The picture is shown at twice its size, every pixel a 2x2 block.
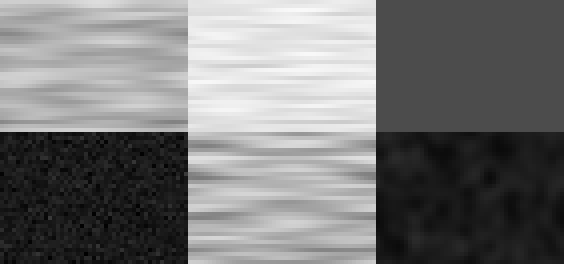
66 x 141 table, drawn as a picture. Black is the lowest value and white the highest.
It is made of 2 by 3 panels. Panel 1,1: high, streaked across. Panel 1,2: very high, streaked across, faint in contrast. Panel 1,3: low, flat. Panel 2,1: very low, fine-grained, faint in contrast. Panel 2,2: high, streaked across. Panel 2,3: very low, blotchy, faint in contrast.
